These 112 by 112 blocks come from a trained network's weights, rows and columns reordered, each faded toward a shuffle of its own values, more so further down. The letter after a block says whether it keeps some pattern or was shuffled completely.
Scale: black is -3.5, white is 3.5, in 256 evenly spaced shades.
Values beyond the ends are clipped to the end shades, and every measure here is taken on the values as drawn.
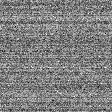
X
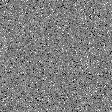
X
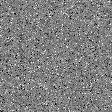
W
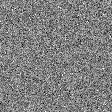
W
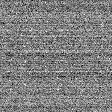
X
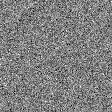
W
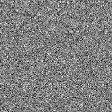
X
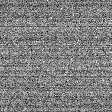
X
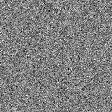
X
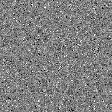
X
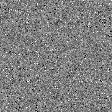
X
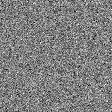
W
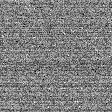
X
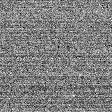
X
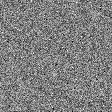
W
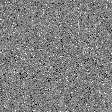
X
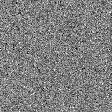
X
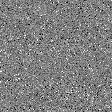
X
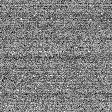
X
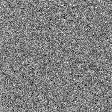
W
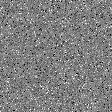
W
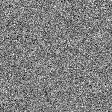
W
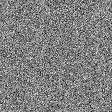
X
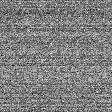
X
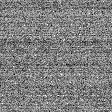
X
